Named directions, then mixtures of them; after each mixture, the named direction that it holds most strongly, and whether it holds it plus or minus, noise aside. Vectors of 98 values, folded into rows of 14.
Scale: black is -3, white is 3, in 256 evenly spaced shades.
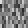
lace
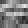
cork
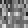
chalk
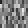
lace, minus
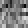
cork, minus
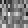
chalk, plus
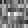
chalk, plus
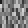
lace, minus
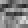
cork, minus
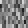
lace, plus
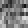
cork, minus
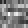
chalk, plus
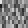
lace, plus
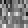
chalk, plus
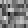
chalk, minus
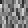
lace, minus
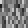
lace, plus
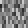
lace, plus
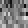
chalk, plus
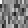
lace, plus
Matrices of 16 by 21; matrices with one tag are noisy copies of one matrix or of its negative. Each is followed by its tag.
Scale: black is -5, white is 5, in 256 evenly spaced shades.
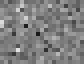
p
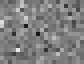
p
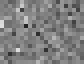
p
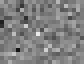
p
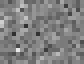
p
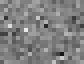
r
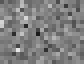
p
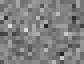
r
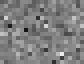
r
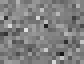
r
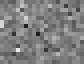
p
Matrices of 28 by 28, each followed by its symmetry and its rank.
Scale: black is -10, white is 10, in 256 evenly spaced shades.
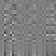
neither, rank two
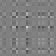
symmetric, rank one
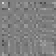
symmetric, rank three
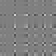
symmetric, rank one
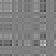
symmetric, rank one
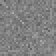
symmetric, full rank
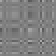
symmetric, rank one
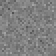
symmetric, full rank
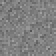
symmetric, full rank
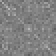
symmetric, rank five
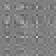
symmetric, rank three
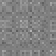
symmetric, rank three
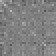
symmetric, rank five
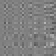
neither, rank two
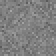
symmetric, full rank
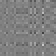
neither, rank two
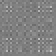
symmetric, rank three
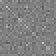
symmetric, rank five
